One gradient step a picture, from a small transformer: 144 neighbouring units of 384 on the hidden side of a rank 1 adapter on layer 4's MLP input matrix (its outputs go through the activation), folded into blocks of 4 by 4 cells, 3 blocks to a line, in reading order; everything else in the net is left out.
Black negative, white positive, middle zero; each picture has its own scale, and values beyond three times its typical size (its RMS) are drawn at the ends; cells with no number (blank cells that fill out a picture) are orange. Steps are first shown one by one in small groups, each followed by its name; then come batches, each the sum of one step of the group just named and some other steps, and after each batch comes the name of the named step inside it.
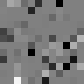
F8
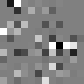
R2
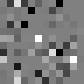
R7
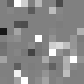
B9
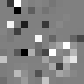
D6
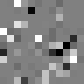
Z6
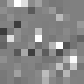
B9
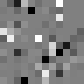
R2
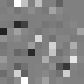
B9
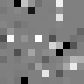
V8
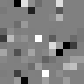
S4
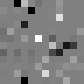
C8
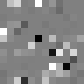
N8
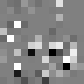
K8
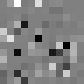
N8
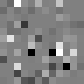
K8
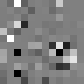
K8
